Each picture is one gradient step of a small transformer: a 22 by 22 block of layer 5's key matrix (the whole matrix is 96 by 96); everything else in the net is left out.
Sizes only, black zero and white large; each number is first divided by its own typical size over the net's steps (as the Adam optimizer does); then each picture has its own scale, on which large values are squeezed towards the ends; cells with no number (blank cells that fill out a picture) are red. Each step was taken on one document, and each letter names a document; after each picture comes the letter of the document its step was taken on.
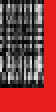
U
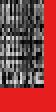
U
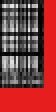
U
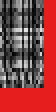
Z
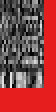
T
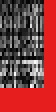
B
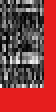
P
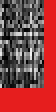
T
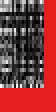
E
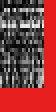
T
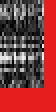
E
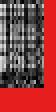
U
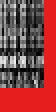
U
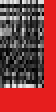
E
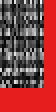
B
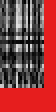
Z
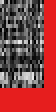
Z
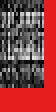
T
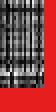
B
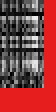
B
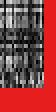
E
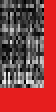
U
